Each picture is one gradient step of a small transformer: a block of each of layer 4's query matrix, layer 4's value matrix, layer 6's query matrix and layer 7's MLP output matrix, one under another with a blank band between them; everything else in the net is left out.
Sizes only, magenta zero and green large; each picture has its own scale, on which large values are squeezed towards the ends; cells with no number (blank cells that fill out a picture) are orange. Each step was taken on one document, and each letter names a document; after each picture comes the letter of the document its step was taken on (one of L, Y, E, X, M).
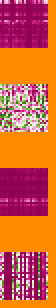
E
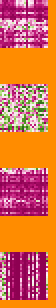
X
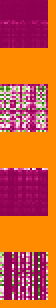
E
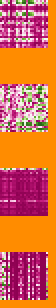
X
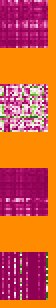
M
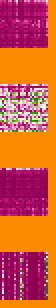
M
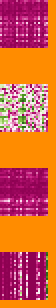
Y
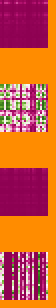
E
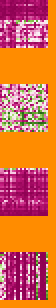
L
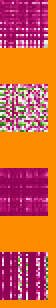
Y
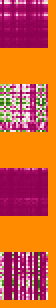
E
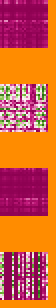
E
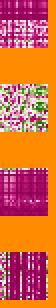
X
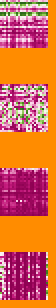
X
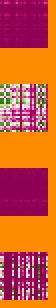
E
